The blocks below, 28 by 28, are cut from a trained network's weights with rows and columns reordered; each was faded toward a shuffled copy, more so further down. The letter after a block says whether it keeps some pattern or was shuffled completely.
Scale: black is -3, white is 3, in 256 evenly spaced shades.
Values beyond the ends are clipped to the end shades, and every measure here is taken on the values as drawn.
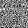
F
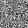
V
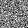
V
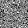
V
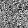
F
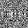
F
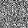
F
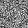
V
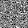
F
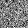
V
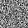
V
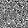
F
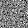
V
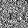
F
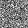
V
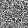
V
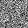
V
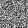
V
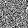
V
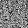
V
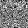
F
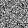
V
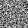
V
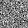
V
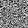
F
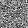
V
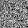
F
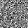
F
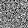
V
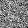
V
